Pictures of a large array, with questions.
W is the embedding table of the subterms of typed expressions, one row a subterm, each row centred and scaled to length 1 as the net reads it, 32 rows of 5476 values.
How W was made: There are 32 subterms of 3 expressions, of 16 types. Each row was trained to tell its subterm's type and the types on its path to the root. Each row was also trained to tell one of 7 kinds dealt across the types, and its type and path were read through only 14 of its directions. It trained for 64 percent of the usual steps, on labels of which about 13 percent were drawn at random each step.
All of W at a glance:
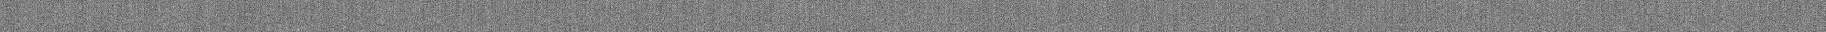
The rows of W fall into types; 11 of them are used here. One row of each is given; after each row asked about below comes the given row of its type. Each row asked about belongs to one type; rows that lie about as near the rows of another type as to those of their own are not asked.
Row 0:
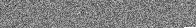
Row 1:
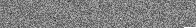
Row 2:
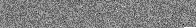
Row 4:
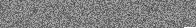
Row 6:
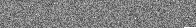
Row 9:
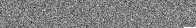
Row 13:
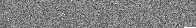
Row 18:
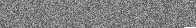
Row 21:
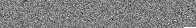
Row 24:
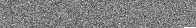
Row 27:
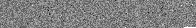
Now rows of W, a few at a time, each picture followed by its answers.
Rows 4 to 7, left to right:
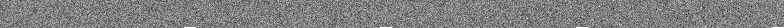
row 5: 9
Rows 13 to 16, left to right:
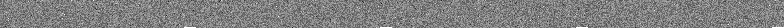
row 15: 6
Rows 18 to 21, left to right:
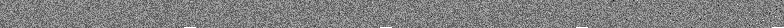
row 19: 4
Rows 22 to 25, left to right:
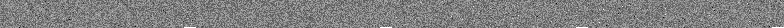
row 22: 6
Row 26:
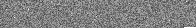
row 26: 18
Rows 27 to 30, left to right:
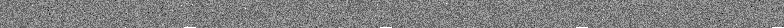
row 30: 18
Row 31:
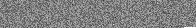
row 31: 2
